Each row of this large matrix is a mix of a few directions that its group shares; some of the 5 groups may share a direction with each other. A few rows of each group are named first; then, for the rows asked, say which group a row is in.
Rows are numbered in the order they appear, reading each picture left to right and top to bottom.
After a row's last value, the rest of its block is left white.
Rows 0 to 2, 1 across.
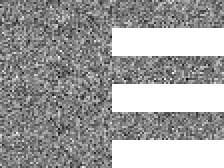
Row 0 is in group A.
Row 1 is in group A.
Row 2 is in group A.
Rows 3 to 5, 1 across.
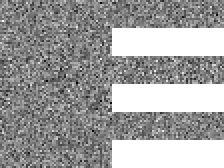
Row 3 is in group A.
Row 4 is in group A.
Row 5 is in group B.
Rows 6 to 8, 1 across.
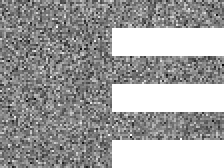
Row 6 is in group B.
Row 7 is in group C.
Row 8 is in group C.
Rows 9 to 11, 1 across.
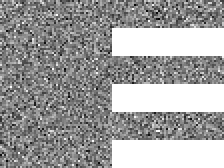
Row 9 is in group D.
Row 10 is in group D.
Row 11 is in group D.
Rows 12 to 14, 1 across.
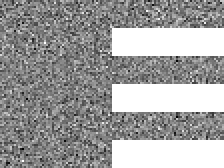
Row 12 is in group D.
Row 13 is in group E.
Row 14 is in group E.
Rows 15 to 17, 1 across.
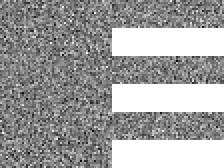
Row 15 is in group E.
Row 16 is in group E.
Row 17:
B
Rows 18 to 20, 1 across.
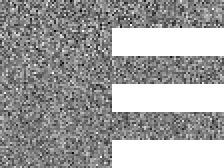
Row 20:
A
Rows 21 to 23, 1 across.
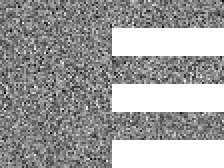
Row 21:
D
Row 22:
E
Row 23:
C
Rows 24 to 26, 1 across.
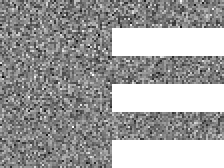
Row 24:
C
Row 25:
B
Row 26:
E
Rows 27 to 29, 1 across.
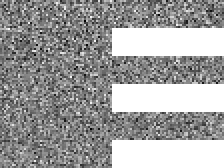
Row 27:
B
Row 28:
E
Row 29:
B
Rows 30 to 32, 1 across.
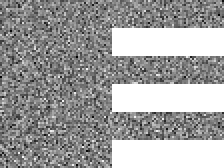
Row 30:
D
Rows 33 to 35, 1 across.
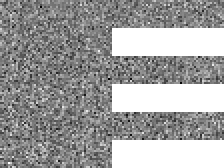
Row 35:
C
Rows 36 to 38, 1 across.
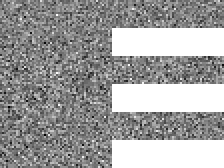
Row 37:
C
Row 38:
D
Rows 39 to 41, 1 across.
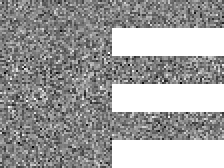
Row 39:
A
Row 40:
C
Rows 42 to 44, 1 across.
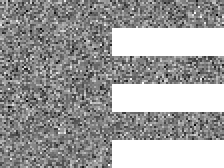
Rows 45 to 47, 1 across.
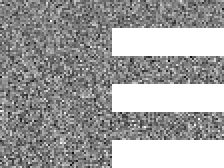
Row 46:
D
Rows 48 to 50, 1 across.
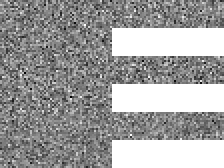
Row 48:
E
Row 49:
D
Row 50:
C
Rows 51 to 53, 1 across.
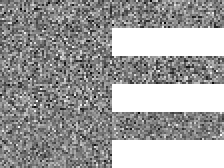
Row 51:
A
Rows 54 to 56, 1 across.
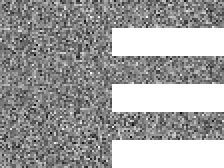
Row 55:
B
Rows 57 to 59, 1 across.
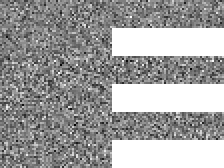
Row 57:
E
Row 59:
E
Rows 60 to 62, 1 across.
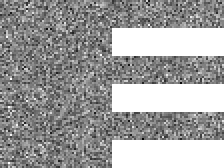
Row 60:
E
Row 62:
C
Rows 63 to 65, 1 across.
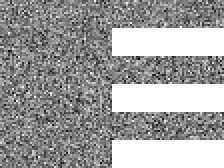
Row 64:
A
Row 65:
D
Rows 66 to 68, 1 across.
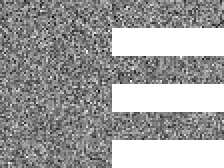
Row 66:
E
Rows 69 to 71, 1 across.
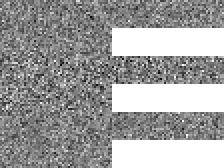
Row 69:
B
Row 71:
A
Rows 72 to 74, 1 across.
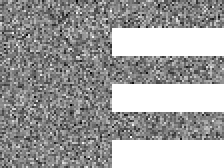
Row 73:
B
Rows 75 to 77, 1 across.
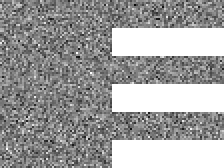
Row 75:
D
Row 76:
B
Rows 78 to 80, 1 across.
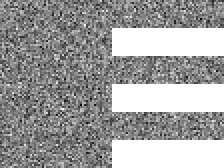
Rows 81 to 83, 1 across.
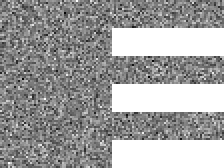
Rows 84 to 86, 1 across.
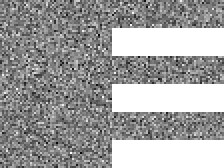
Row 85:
E
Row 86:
D
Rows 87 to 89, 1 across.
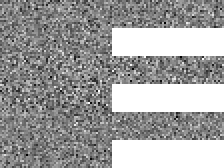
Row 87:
A
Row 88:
C
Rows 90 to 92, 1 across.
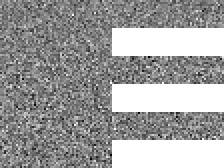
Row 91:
D
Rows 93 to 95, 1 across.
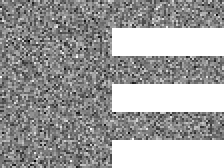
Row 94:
D
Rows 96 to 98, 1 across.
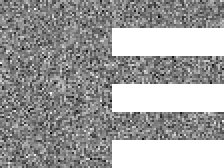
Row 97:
A
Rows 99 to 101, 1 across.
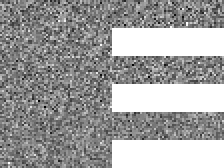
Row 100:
D
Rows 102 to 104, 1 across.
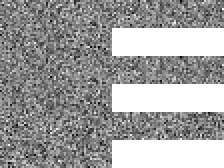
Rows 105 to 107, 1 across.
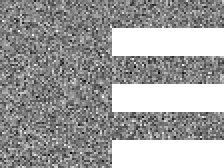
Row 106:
E
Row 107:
D
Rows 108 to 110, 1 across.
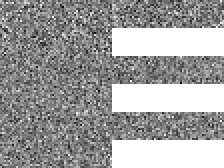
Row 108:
E
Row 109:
C
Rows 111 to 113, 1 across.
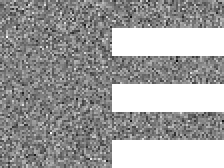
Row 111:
E
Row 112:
E
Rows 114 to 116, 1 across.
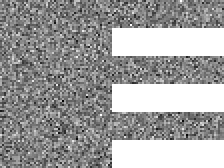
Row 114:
C
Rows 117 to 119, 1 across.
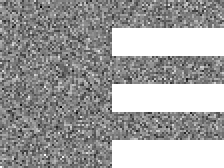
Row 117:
D
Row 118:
A
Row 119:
D
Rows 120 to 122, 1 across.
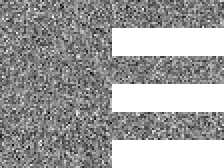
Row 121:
B
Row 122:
A
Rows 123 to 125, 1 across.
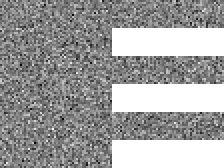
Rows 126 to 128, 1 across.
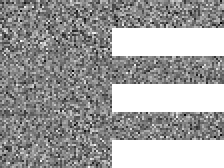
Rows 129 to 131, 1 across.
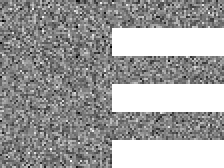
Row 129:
A
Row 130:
D
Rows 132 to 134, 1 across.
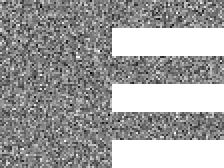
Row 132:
D
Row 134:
E
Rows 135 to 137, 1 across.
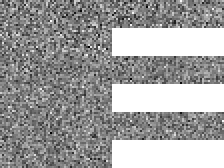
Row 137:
C
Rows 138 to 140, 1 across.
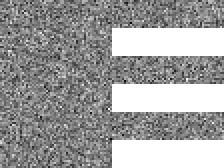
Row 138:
C
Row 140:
D
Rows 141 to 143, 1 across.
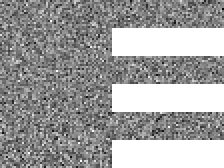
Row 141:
C
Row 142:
D
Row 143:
B
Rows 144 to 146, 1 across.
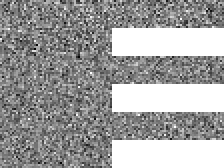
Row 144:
B
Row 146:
A
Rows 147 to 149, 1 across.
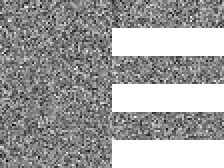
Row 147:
E
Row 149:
D
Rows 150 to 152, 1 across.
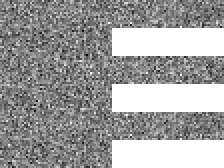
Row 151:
B
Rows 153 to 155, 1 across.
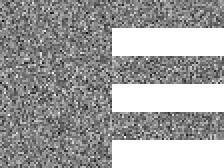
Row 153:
A
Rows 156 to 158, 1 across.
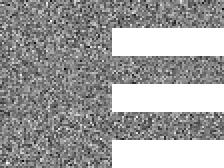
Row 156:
C
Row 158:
E
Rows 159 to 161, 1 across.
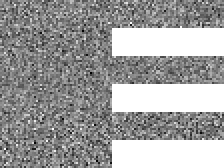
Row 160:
B
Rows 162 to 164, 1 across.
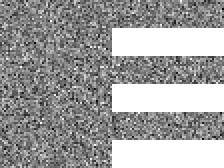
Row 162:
C
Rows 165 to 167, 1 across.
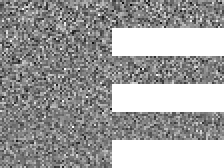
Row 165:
E
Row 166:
D
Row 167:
E
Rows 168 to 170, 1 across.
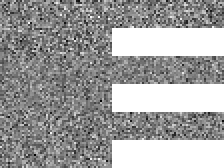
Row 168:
B
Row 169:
A
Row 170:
C
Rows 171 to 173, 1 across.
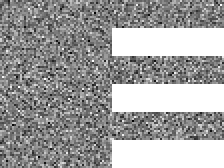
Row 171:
E
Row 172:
D
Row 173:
D
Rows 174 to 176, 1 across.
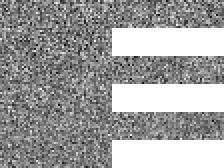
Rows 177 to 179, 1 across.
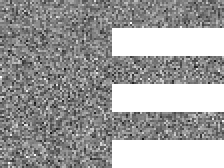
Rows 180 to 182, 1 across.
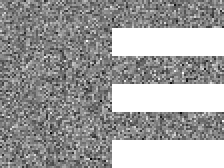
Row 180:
A
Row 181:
A
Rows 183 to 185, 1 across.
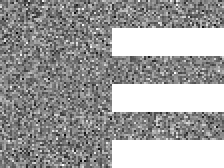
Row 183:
E
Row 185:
B
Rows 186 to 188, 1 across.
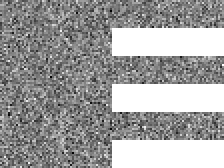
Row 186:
A
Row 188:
A
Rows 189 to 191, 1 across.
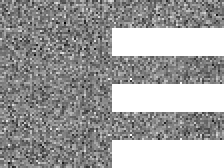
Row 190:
C
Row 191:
C
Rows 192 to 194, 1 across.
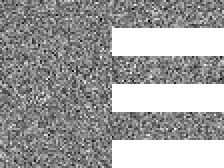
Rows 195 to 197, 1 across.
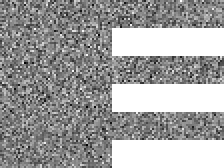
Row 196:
E
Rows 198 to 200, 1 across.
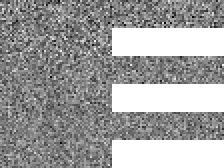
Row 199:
C
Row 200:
A
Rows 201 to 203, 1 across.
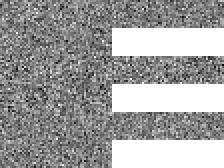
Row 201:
E
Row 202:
C
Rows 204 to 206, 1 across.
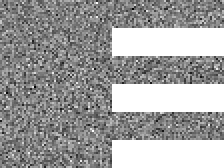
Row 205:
E
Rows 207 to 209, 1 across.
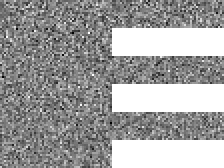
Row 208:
B
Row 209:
A
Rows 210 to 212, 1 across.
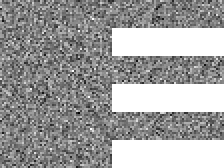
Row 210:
B
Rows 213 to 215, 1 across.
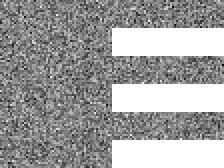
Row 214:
C
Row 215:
C
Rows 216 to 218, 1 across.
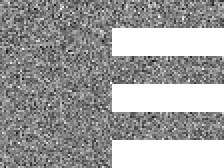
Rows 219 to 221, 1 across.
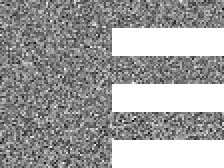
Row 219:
C
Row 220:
D
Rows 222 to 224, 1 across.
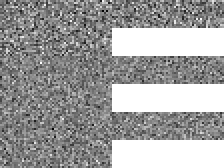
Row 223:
D
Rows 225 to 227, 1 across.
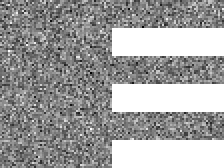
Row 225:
C
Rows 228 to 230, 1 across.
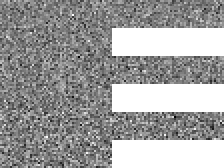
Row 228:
E
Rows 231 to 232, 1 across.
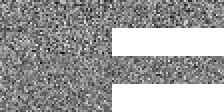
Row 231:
B
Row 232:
D
